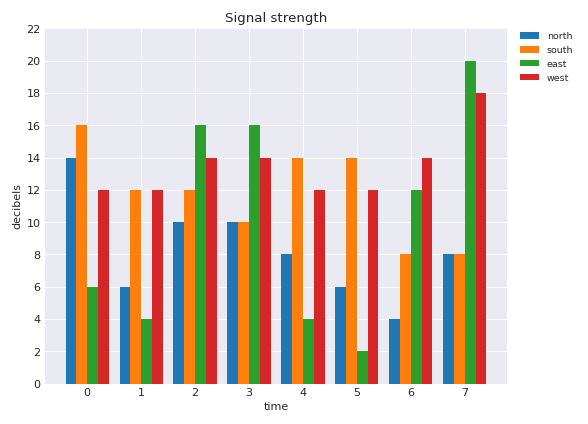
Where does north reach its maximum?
0
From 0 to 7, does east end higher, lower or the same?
higher
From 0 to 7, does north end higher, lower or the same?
lower
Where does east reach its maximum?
7
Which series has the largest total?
west
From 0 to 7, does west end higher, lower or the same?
higher
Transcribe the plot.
Title: Signal strength
x-axis: time, ticks 0 1 2 3 4 5 6 7
y-axis: decibels, ticks 0 2 4 6 8 10 12 14 16 18 20 22
Legend: north, south, east, west
Values:
north: 14 6 10 10 8 6 4 8
south: 16 12 12 10 14 14 8 8
east: 6 4 16 16 4 2 12 20
west: 12 12 14 14 12 12 14 18
